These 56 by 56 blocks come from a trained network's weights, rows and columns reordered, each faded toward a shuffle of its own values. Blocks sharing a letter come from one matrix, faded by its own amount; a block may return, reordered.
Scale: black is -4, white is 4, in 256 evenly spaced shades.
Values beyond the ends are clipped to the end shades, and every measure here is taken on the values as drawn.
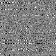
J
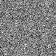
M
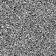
M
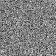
M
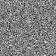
M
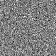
M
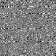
J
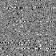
J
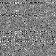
J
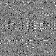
J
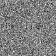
M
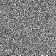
M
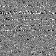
J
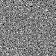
M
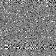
J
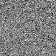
M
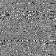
J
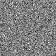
M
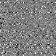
J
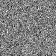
M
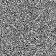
M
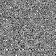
M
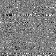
J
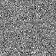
M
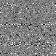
J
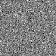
M
